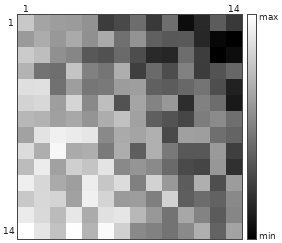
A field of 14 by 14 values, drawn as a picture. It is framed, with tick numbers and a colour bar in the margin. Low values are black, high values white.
No single row or column stands out from its neighbours. Values rise toward the bottom left. Neither half mirrors the other. There are no regular stripes. The ninth with the lowest average is the top right. The ninth with the highest average is the bottom left.
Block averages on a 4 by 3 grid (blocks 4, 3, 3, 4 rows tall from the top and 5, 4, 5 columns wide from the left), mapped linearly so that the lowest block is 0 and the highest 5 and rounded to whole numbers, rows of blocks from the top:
3 1 0 / 4 3 1 / 5 3 1 / 5 4 2
